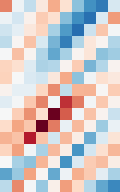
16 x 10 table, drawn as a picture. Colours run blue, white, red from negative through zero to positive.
Calmest part: middle left. Grain: diagonal, up to the right. Mirror symmetry: none. Ninth with the highest average: centre.
